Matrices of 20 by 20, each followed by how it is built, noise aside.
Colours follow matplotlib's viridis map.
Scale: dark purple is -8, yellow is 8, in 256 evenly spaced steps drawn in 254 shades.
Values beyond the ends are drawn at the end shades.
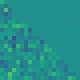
lower triangular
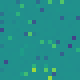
sparse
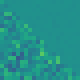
lower triangular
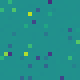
sparse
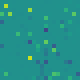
sparse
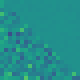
lower triangular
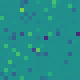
sparse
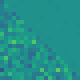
lower triangular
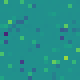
sparse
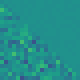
lower triangular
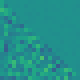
lower triangular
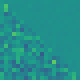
lower triangular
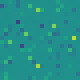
sparse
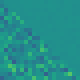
lower triangular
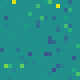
sparse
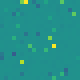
sparse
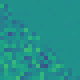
lower triangular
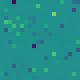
sparse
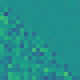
lower triangular
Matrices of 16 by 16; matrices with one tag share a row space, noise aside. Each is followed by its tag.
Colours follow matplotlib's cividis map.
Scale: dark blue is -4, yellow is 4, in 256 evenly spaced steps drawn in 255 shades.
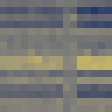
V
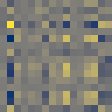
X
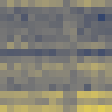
V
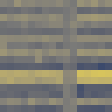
V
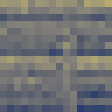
V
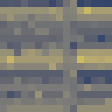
V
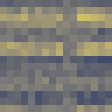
V
